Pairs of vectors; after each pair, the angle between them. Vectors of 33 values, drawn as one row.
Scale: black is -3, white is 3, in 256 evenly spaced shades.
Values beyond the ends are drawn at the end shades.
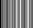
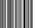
orthogonal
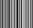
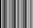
orthogonal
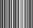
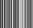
nearly parallel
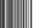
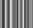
orthogonal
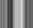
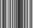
partly opposed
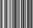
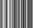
nearly parallel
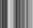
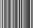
orthogonal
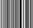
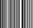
nearly opposite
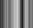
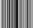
partly opposed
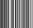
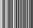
partly opposed
